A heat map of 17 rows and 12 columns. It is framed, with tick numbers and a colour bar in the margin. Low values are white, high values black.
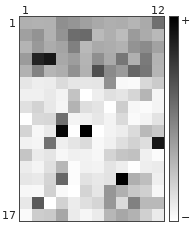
Calmest part: bottom middle. Seam: horizontal, 30% of the way down, the top part higher. Average level on the scale: 20%. Histogram: skewed, a long tail of high values.
